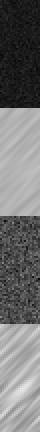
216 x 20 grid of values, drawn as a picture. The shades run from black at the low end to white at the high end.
It is made of 4 by 1 panels. Panel 1,1: very low, fine-grained, faint in contrast. Panel 2,1: high, slanting up to the right, faint in contrast. Panel 3,1: low, fine-grained. Panel 4,1: high, slanting up to the right.
